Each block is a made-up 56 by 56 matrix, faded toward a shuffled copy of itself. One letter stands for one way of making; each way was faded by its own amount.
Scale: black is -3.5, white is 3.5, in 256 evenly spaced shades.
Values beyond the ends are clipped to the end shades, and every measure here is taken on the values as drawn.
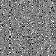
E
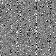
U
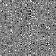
E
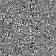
U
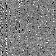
U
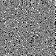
E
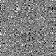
E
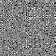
E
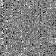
E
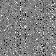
U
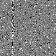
U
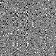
E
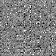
E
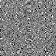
E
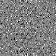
E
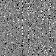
U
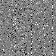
U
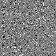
U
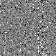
U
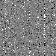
U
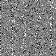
U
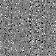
U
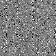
U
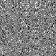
E
